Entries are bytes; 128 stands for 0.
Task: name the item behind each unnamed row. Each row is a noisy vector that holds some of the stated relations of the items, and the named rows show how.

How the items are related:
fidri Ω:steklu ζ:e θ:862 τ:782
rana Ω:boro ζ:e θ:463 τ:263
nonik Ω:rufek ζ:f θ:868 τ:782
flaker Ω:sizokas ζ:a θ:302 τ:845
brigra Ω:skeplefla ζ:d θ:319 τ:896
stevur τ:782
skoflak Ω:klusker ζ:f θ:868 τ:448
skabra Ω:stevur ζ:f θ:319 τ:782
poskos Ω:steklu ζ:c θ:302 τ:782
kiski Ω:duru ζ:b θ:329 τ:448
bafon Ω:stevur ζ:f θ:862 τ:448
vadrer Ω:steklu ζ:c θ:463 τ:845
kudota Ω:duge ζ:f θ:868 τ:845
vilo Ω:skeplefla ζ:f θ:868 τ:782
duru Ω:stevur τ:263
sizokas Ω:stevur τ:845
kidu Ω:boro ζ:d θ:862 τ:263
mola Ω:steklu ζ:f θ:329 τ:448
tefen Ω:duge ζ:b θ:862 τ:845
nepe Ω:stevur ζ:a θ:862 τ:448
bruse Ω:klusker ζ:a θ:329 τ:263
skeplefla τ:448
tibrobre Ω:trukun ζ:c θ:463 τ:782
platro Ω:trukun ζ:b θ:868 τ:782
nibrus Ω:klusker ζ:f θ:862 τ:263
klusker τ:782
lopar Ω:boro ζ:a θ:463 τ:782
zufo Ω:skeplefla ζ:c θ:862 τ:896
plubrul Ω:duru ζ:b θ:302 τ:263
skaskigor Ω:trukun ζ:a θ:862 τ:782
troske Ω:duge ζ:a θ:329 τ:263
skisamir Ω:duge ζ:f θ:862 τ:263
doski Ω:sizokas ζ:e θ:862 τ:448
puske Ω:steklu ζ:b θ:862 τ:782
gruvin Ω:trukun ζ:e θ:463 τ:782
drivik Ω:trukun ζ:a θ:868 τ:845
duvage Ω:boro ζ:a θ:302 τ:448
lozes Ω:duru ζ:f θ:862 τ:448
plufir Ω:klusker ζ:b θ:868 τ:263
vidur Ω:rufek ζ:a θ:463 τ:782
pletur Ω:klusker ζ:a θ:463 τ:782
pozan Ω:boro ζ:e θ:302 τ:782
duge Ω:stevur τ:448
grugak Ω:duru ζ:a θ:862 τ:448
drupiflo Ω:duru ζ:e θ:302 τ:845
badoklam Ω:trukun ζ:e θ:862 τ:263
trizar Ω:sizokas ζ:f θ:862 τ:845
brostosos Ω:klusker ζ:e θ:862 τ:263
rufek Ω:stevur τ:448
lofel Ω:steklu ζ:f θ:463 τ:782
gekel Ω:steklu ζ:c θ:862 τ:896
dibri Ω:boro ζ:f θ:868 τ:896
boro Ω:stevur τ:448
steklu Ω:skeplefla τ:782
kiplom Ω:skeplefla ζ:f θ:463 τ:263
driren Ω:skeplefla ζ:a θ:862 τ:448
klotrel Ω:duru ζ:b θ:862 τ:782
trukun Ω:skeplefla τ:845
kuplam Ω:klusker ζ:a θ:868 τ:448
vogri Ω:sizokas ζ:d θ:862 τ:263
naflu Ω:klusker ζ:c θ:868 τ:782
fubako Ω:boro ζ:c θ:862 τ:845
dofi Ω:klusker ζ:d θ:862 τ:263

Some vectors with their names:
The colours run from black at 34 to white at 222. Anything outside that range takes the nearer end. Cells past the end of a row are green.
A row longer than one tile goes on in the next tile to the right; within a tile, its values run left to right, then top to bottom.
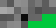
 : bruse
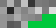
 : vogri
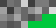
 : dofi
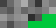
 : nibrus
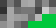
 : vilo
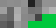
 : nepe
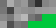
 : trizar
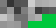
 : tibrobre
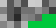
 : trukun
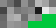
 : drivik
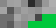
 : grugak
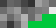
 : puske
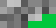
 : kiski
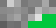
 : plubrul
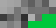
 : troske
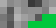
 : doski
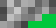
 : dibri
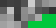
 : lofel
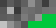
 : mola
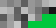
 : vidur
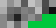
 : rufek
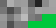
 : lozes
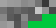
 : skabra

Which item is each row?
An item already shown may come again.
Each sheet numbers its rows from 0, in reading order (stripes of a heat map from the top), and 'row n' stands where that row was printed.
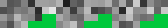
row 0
skaskigor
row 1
gruvin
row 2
kidu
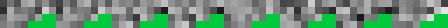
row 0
vilo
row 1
vilo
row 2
vidur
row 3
vidur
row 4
flaker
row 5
kiplom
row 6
pletur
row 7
platro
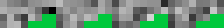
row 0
lopar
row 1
drupiflo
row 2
plufir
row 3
kuplam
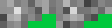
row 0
duvage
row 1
fubako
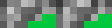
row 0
naflu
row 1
skoflak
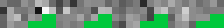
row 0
drivik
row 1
poskos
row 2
driren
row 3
pozan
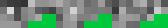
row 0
vadrer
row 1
pozan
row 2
vilo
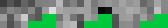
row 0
gekel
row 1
rana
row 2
flaker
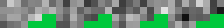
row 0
plubrul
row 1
brostosos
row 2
badoklam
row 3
klusker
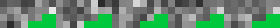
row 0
puske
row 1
brigra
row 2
skoflak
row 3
fidri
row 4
zufo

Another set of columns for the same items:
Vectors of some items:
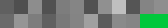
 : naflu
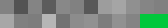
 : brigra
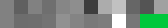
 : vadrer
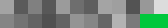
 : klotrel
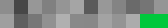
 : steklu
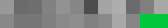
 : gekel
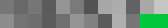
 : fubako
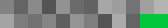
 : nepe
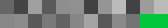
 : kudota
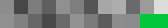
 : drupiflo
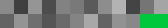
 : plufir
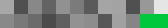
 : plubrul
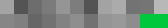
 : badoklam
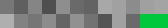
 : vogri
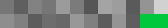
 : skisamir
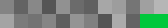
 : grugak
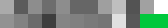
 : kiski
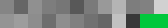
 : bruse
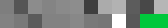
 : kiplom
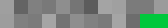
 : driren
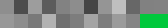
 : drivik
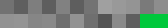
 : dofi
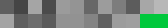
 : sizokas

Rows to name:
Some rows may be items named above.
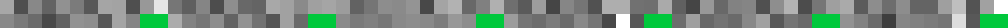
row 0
plubrul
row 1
vogri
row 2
poskos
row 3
vidur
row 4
skoflak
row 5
kiski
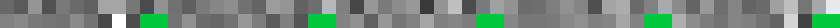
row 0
pletur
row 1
nibrus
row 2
vilo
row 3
zufo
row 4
troske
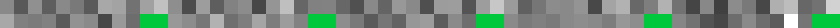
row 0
duvage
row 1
drivik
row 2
skabra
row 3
poskos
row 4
rana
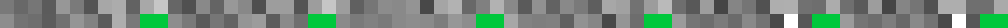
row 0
fubako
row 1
skabra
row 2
poskos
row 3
flaker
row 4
vidur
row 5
vidur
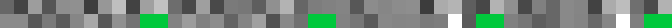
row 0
dibri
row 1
kuplam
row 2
lofel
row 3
gruvin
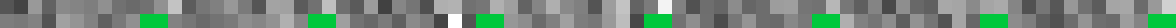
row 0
klusker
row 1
puske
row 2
lopar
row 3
mola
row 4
brostosos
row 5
kidu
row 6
doski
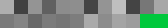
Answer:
platro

